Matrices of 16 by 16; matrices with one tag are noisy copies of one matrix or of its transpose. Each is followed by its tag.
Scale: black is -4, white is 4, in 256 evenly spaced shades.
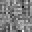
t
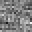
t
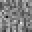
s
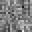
t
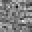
s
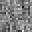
t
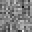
t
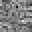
s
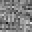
t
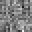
t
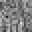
s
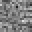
s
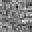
s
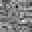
s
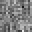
t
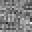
t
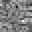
s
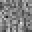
s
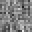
t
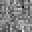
t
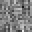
t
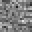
s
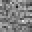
s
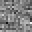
t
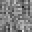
t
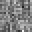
t
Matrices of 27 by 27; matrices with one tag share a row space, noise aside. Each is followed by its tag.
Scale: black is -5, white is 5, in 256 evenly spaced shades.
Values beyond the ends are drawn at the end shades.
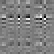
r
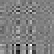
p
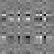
r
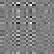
p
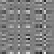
r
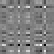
r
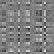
r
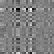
p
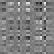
r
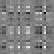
r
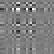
p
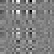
p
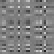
r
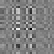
p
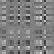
r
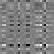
r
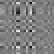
p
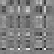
r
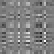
r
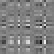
r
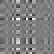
p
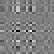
p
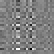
p
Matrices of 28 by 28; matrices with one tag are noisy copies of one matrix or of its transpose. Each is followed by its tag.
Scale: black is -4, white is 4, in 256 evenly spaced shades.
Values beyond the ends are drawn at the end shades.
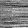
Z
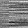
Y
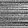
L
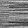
Y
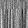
Y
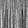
Y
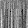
Y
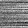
L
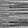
Y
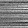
L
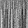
Y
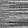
Y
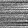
L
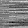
Y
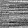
Y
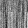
Z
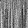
Y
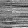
Z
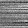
L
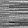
Y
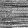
Z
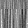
Y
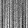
L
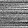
L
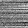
L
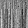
Y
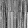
Z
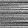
L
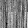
Z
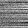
L
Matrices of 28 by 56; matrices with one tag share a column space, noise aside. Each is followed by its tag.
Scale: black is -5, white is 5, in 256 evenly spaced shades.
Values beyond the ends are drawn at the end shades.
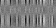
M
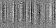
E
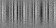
E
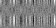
M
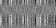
M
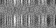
M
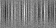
E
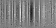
E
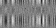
M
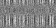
M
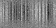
E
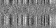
M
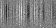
E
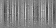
E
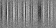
E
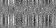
M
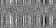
M
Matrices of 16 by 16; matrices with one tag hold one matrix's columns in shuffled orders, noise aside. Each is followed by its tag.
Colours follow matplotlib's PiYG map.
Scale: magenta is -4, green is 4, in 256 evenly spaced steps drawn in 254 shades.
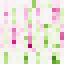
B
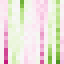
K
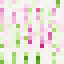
B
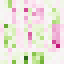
B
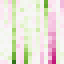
K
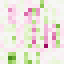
B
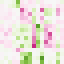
B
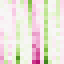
K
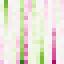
K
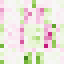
B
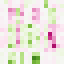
B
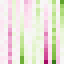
K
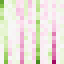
K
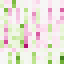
B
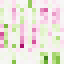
B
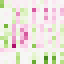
B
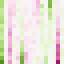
K
